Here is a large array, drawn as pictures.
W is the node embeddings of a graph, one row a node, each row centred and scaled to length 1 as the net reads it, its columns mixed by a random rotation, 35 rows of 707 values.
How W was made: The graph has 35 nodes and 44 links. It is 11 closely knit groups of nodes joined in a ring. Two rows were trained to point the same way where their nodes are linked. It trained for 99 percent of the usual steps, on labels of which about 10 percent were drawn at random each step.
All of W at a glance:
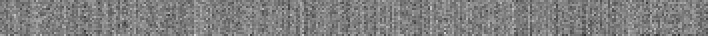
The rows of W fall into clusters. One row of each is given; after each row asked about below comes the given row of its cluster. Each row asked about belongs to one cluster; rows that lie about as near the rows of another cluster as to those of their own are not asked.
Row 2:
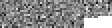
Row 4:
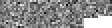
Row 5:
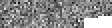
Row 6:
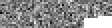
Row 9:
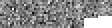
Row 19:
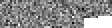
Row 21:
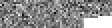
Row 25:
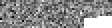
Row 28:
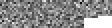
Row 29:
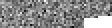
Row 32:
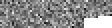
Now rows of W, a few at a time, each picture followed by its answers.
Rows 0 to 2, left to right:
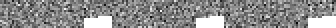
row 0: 32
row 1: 25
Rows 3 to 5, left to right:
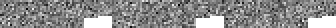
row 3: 9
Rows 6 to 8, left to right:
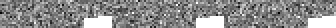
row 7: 6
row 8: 21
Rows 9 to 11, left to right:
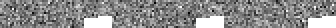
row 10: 29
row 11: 5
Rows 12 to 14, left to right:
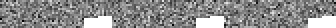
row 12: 25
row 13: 28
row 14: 29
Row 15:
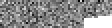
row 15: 19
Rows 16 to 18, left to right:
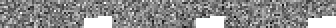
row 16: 6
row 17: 4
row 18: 2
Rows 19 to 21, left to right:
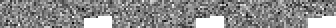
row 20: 4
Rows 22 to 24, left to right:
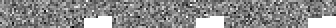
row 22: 32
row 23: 21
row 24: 9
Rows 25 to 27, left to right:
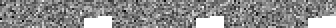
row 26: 25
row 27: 19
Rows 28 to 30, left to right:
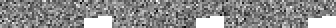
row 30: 5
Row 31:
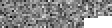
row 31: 2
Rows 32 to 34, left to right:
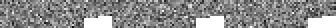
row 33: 28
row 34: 4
